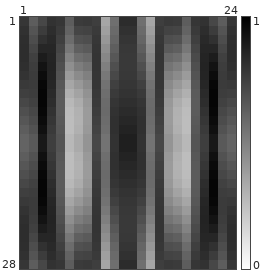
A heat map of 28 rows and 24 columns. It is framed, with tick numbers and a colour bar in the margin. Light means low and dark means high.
On average the colour sits 70% of the way up the scale. No overall slope runs across the table. The grain runs up and down. Its left and right halves mirror each other, and so do its top and bottom.
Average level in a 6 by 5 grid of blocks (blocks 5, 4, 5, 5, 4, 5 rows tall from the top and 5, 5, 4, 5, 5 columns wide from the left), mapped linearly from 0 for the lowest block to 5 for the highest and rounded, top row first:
4 2 3 2 4 | 5 1 4 1 5 | 4 0 5 0 4 | 4 0 5 0 4 | 5 1 4 1 5 | 4 2 3 2 4
